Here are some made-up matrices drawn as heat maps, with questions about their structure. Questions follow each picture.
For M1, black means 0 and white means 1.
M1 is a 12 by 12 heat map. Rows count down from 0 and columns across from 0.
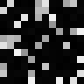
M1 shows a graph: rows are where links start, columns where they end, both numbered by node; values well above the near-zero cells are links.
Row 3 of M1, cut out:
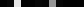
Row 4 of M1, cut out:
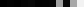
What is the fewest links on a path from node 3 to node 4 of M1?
5
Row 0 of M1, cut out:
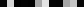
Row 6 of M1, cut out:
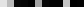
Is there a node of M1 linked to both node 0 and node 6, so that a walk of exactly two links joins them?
yes
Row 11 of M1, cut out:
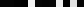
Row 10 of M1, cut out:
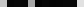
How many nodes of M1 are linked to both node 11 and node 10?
1
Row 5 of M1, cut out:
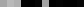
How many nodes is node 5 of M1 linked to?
4
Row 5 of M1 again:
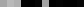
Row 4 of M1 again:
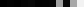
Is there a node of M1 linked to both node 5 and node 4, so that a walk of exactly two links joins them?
no
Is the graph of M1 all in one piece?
yes
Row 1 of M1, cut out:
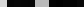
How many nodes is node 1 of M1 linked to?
3
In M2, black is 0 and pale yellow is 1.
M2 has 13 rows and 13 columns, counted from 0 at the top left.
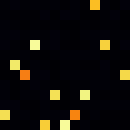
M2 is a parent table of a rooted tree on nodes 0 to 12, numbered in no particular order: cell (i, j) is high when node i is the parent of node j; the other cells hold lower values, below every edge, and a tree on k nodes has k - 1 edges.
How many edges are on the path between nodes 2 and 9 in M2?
4
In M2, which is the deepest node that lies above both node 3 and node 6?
12
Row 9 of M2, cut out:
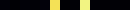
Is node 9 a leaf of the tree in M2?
no
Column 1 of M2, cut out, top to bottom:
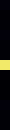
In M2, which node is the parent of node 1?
6
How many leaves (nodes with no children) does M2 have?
6
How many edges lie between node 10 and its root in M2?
4
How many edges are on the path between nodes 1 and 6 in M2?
1
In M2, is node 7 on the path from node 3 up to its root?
yes
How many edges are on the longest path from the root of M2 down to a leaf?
4
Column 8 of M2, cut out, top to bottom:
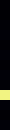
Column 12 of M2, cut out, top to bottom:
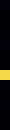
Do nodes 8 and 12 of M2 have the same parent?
no
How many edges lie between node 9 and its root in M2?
2
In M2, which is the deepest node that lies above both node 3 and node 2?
7
